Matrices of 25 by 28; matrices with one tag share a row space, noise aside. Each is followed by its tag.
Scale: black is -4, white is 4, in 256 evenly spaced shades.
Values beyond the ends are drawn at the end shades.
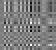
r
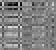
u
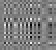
r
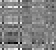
u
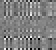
r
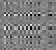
r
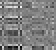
u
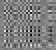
r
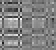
u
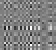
r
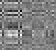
u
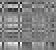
u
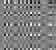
r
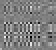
r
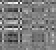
u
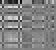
u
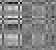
u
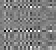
r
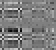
u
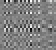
r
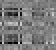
u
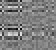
u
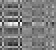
u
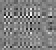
r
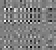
r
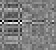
u
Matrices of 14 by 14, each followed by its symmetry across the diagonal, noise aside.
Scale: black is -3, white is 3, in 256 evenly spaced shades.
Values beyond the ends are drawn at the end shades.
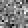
antisymmetric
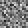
antisymmetric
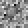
symmetric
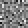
antisymmetric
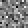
antisymmetric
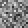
symmetric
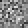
symmetric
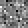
antisymmetric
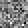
antisymmetric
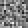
antisymmetric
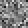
antisymmetric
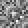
symmetric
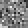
antisymmetric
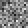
symmetric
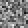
antisymmetric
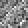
symmetric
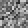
symmetric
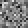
symmetric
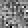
antisymmetric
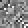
symmetric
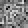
symmetric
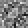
symmetric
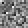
symmetric
